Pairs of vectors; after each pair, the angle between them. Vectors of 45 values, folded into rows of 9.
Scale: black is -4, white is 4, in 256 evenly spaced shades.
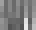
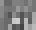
partly aligned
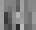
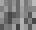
partly aligned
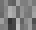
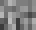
partly opposed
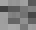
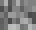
partly aligned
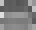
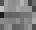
nearly opposite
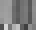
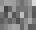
orthogonal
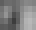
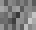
partly aligned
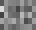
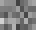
orthogonal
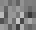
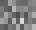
partly opposed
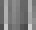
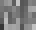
partly aligned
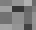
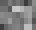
nearly opposite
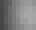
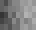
nearly parallel
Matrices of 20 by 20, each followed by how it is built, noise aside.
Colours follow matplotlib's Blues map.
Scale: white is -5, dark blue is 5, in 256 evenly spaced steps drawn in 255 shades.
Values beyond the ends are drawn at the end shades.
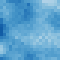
smooth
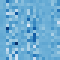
uneven columns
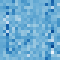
uneven columns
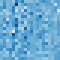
uneven columns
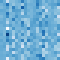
uneven columns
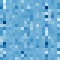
uneven columns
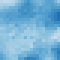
smooth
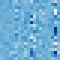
uneven columns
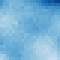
smooth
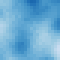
smooth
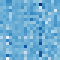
uneven columns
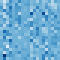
uneven columns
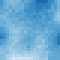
smooth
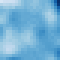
smooth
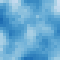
smooth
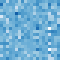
uneven columns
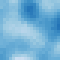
smooth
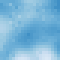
smooth
